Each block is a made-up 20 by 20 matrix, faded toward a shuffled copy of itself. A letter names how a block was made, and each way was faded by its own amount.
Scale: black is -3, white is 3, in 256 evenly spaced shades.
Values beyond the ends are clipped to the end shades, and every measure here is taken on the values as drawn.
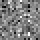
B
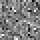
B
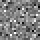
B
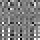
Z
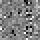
B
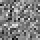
B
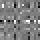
Z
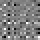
Z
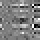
Z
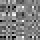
Z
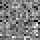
B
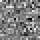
B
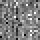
B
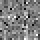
B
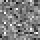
B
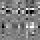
Z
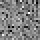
B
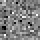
B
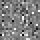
B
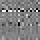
Z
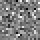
B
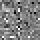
B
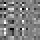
Z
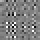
Z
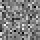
B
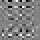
Z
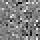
B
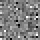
B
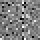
B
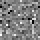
B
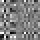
Z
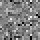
B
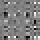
Z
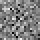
B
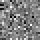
B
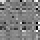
Z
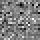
B
